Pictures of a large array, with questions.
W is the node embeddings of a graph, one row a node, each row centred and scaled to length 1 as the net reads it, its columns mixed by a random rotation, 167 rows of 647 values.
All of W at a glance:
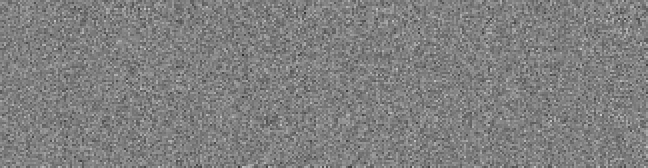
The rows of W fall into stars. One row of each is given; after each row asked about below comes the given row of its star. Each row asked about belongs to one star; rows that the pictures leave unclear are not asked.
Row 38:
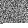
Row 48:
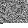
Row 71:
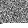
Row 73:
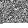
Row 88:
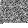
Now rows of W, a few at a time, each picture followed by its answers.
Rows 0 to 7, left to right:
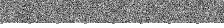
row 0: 88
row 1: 38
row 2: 73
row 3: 88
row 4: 73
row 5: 88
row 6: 71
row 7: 71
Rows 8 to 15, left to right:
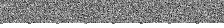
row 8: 48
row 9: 48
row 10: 48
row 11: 38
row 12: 48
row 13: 48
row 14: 71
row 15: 88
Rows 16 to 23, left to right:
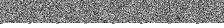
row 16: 88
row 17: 88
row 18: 38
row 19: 38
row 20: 71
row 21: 71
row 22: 38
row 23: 71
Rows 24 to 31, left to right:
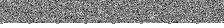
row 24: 71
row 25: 73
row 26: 38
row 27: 73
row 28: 48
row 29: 88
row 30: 48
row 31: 88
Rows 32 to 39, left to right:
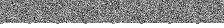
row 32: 88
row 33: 88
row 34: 71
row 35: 73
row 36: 71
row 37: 73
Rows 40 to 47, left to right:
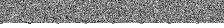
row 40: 88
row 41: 48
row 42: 38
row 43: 73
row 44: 73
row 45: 73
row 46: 48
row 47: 88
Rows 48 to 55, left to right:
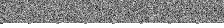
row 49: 48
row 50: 38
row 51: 71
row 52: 71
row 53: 88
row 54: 73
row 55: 71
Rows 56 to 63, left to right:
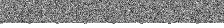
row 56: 88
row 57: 73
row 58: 71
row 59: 88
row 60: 73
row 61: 38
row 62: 71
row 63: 73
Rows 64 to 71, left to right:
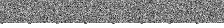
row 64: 38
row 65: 48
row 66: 48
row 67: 48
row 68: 71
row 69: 73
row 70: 73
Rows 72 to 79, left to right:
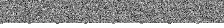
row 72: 88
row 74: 48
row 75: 48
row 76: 88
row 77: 73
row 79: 38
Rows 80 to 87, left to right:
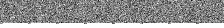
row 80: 88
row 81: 88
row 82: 48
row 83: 71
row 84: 88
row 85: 73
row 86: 88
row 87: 48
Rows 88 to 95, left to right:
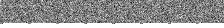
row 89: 88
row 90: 73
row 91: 73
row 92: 48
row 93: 71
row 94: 88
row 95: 48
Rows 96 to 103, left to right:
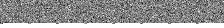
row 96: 48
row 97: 73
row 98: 71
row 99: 38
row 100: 38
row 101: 88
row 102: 73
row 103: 71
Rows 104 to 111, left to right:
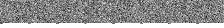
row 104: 48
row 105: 38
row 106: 38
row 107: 73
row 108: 38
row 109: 71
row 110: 88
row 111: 38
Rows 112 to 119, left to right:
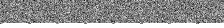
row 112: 88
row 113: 48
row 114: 71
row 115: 71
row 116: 88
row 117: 88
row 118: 88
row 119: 38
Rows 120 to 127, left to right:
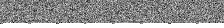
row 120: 88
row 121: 88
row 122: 48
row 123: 71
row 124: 88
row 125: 88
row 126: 48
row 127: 88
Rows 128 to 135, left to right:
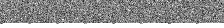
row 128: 73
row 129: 38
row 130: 73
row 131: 38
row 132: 73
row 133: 71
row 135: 88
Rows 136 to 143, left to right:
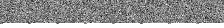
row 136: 38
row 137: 48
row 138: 73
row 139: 71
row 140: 73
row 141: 73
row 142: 88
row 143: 38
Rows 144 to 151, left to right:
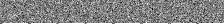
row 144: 88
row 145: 48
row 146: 73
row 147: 38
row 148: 73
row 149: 38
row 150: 88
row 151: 48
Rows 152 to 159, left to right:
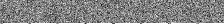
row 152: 73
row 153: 71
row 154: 38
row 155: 73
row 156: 48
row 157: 73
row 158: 88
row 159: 73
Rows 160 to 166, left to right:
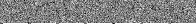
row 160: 71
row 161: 48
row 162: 73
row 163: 71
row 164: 48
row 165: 38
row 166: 38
